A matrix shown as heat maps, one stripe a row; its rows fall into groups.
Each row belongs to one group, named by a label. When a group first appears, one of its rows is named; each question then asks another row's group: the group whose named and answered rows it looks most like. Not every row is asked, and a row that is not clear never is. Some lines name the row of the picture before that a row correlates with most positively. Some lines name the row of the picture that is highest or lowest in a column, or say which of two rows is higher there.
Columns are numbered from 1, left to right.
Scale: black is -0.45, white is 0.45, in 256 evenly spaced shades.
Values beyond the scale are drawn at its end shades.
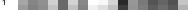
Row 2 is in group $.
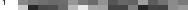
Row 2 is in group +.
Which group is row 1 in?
+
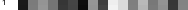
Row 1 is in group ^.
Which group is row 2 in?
^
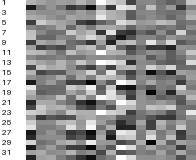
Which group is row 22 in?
^
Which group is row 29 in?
+
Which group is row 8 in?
+
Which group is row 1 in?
$
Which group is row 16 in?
$
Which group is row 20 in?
$
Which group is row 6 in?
$
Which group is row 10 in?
+
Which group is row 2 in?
^
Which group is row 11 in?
$
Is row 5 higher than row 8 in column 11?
Yes
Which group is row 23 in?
$
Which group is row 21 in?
^
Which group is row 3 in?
$
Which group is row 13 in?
$
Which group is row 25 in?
+
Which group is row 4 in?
$
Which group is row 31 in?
+
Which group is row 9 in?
^
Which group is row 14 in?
^
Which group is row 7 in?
+
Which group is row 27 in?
^
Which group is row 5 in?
^
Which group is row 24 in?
+
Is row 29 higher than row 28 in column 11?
No
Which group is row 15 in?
+
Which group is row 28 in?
^
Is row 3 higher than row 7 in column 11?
Yes
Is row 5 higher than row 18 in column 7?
No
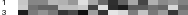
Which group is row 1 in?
+
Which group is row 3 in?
^
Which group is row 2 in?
+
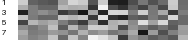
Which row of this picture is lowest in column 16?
3
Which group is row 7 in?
+
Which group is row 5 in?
^
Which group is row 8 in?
$
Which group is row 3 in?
^
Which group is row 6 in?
$
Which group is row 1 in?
+
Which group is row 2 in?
+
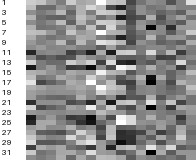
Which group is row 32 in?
$
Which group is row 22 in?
+
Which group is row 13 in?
+
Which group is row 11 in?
^
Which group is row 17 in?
+
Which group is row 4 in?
+
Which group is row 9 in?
$
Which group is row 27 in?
+
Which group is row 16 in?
+
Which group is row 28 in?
+
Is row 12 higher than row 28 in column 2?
No
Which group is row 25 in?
^
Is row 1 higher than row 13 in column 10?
Yes
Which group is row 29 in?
+
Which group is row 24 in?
^
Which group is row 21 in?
^
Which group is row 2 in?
+
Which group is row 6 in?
+
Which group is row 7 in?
$
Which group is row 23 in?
$
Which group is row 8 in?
+
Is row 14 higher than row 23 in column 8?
No
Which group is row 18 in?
$
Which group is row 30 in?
^
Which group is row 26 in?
+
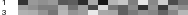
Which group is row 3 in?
$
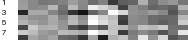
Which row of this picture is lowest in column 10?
1
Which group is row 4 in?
$
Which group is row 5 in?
$
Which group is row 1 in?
+
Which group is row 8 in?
^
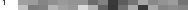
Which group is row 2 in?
+
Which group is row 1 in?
+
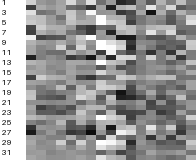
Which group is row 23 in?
+
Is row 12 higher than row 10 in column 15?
Yes
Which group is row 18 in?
$
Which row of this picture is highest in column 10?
27
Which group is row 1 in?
+
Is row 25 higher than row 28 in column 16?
No
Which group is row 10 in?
$
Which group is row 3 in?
+
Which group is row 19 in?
+
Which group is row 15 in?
$
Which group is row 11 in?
+
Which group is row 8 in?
+
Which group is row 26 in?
^
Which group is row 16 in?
^
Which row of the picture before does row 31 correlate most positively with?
1
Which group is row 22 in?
+
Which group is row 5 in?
$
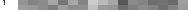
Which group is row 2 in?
$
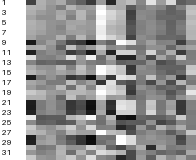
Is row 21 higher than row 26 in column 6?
No
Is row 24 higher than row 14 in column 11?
No
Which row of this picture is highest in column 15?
1
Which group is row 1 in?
^
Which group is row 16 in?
^
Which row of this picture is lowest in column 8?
17
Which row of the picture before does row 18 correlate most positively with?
1
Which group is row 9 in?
^
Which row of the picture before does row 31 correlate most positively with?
1
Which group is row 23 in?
^
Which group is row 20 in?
$
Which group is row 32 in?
+
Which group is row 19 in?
$
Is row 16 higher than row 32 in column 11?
Yes
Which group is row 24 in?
+
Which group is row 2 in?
$
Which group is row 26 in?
+
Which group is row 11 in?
^
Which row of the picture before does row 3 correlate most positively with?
1
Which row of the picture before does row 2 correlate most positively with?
2
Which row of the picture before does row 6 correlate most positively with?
2
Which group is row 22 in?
^
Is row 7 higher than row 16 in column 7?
Yes
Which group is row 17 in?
+
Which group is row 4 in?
$
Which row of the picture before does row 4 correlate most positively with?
1
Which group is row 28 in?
^
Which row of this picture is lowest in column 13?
30
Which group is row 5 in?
$
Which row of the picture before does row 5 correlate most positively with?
2
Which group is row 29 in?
^
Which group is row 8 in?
$
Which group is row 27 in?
$
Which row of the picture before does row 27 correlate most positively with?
2
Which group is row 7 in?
$
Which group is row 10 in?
$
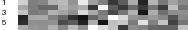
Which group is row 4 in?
^
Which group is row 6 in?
$
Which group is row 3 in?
+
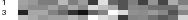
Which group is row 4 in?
$
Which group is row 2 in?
$
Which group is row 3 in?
^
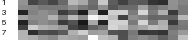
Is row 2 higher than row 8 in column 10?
No
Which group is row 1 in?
+
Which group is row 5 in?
^
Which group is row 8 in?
$
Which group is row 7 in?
+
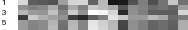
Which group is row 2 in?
$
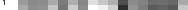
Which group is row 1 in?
$
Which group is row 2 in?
$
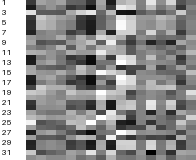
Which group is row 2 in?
^
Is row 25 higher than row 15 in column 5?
Yes
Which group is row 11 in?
$
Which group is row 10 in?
$
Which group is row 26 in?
+
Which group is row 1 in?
^
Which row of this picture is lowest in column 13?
31
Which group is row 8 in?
$
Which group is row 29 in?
^
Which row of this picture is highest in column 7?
25
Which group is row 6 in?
^
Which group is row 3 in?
+
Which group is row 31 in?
+
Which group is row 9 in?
+
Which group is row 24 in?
$
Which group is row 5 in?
^
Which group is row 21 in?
^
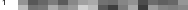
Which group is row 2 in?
+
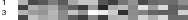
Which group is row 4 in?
^
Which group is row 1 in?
+
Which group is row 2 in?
^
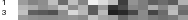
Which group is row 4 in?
$
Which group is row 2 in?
+
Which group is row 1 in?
$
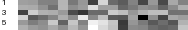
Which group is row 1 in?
+
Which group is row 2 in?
$
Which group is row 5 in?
$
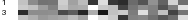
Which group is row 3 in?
^
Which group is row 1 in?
+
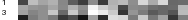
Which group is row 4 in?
^
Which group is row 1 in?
^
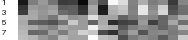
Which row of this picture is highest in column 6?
5
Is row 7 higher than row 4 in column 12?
Yes
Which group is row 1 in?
^
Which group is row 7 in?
+
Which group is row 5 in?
+
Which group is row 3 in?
^
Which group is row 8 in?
$
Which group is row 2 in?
^
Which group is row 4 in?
$
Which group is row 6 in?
$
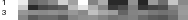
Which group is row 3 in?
$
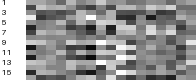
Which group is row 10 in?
^
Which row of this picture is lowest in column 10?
4
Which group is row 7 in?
^
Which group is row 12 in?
^
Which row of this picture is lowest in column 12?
3
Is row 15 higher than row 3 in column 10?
Yes
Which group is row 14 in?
+
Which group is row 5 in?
$
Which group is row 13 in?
$
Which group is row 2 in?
^
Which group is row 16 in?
+
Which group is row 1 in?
$
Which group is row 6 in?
^
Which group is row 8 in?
+
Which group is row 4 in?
+
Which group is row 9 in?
$
